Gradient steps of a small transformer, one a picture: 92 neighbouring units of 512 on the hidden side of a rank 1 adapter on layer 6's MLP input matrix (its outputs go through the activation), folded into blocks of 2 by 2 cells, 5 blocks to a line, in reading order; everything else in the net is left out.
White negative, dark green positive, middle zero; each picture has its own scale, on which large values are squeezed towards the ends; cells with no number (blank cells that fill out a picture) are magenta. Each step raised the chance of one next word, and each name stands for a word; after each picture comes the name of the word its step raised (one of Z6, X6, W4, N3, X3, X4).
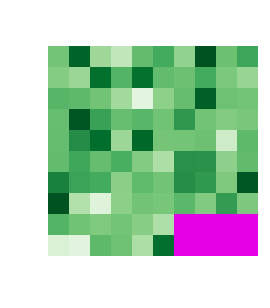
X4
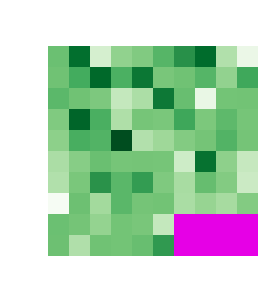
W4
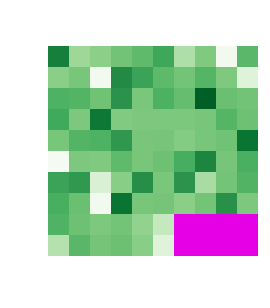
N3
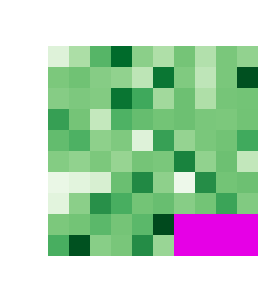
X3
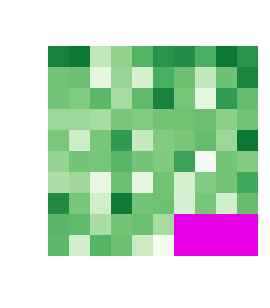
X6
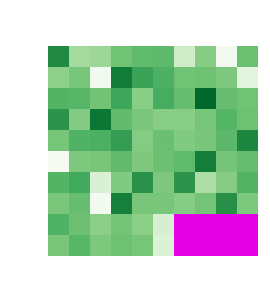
N3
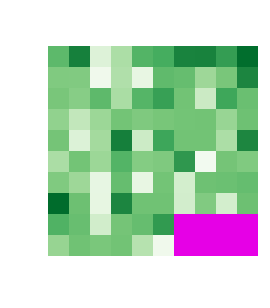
X6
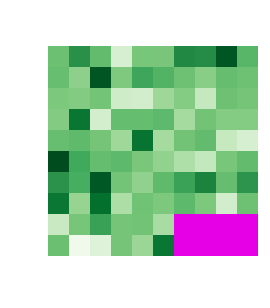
N3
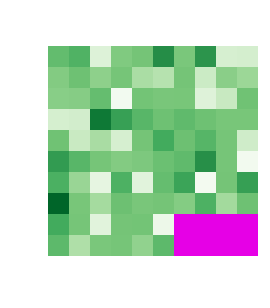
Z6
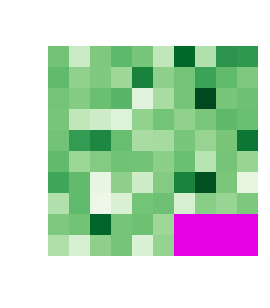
Z6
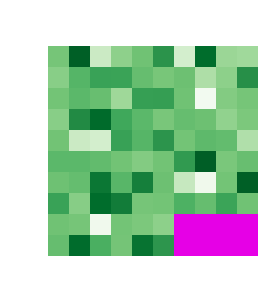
Z6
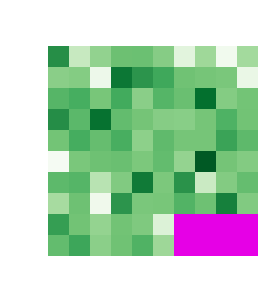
N3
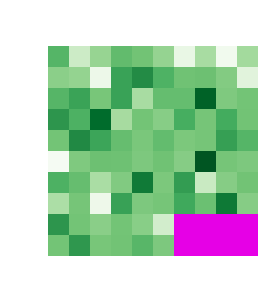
N3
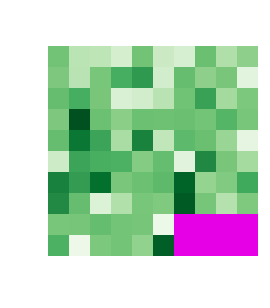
X3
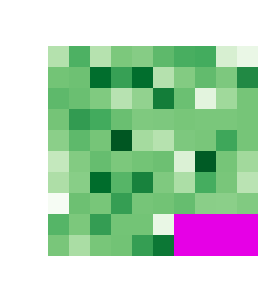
W4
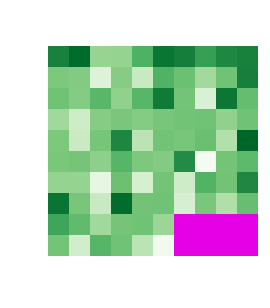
X6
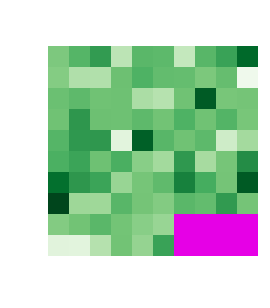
W4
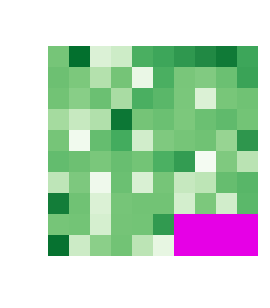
X6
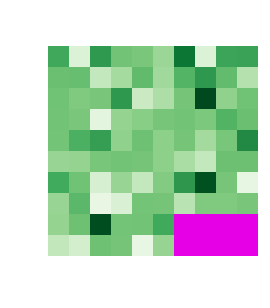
Z6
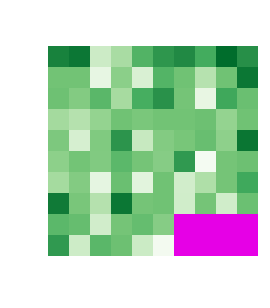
X6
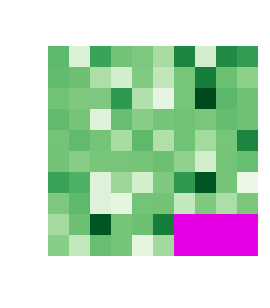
Z6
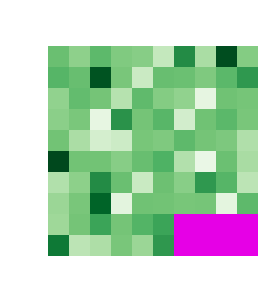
N3
